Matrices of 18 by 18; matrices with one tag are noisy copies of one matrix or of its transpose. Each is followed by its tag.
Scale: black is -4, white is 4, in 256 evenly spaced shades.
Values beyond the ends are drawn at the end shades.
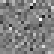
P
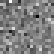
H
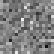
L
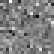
H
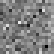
L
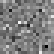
L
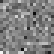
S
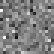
H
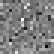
L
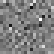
P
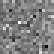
L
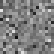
H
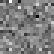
H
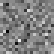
P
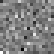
S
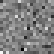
S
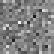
L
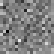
P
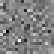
P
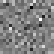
P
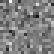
H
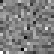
S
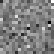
S
